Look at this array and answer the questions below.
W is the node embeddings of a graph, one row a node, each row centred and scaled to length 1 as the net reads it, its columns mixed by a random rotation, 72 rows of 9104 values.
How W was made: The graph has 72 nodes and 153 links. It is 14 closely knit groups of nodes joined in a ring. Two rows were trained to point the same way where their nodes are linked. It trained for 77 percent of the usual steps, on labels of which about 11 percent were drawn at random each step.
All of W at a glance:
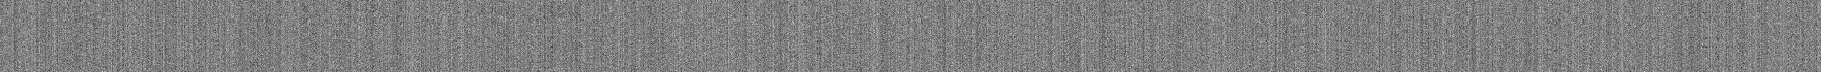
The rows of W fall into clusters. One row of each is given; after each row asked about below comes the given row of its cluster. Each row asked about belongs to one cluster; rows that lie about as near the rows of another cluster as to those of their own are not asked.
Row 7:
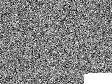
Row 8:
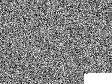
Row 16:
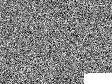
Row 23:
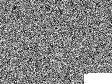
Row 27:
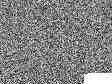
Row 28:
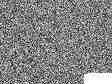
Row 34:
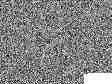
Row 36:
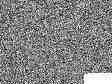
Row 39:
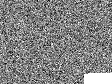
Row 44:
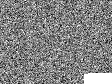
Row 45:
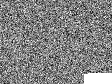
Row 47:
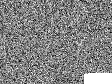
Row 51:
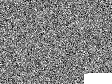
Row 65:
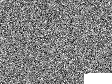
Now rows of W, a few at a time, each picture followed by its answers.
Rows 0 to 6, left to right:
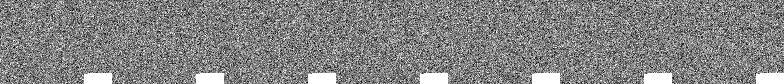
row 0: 44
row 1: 45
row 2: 36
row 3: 34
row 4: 47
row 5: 16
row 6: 8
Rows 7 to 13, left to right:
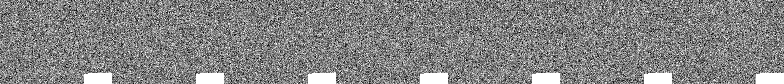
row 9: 39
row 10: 8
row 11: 7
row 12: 47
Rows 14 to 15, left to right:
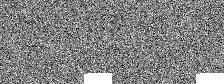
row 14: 45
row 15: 36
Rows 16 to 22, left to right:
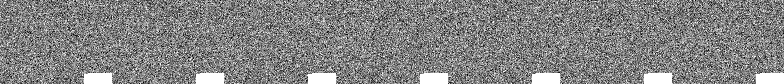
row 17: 16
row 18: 27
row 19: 65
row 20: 65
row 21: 65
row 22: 7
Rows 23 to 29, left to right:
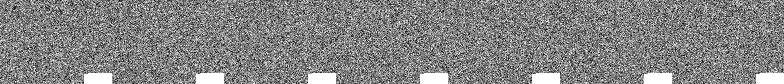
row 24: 34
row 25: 51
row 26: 36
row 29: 16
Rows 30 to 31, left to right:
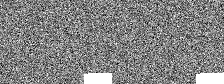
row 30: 45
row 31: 39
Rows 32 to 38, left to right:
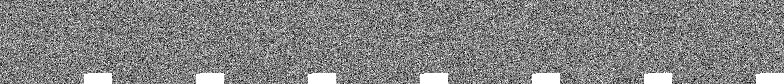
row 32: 45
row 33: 28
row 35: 39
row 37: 47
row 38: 27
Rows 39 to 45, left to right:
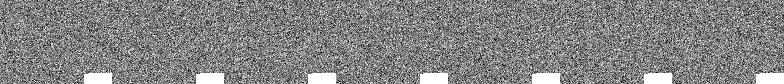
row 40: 23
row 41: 23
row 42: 45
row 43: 28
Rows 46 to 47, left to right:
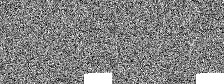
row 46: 47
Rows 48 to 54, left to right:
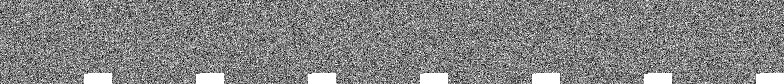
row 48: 28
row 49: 23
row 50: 34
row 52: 47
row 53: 28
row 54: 23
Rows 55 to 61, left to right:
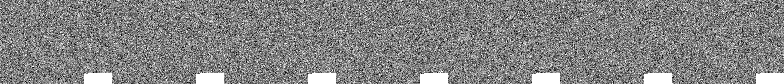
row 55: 8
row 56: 27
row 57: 39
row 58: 23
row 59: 7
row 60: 28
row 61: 8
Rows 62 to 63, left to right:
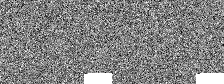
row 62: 65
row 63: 34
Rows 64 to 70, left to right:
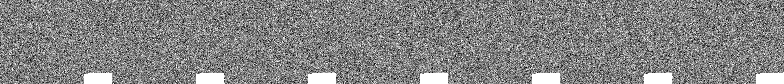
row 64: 28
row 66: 7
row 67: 8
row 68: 44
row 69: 34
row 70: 39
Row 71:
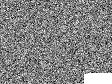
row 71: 51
